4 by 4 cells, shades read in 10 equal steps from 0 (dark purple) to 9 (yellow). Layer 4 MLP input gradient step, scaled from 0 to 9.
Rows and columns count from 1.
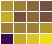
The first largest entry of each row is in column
1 1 4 4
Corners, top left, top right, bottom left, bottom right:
6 3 0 9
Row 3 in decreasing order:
6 5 5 5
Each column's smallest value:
0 3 4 3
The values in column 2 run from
3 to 7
